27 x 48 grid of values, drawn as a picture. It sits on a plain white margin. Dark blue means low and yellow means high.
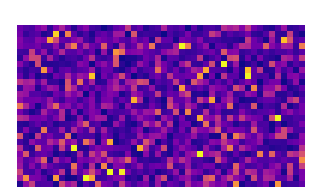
Mirror symmetry: none. Slope: none. Average level on the scale: 20%. Histogram: skewed, a long tail of high values. Seam: none. Stripes: none. Grain: fine.
